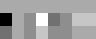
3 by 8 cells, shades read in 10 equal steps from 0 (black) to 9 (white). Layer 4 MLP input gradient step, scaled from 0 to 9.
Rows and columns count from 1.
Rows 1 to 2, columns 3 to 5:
6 6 6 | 5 9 4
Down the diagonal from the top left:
6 6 5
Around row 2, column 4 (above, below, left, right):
6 7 5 4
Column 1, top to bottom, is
6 0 4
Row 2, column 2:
6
